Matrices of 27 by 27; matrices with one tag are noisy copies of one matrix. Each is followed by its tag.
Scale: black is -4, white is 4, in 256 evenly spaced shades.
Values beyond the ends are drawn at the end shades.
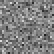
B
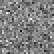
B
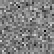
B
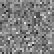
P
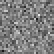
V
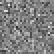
V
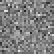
V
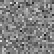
B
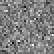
V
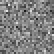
V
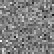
B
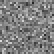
B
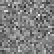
V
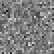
P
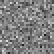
B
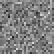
P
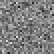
B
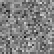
P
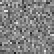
V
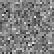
P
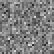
P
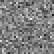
B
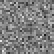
B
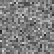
B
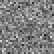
B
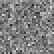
P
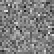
V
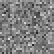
P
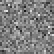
V
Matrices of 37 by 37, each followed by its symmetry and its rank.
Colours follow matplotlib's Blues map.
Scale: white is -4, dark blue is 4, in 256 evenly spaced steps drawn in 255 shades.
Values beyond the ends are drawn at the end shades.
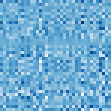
neither, rank five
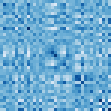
symmetric, rank three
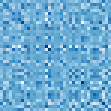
symmetric, rank three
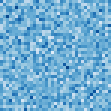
symmetric, full rank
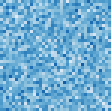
symmetric, full rank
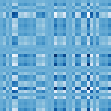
symmetric, rank one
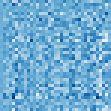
neither, rank five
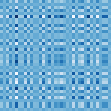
symmetric, rank one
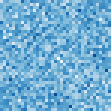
symmetric, full rank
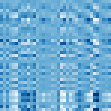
neither, rank two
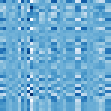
neither, rank two
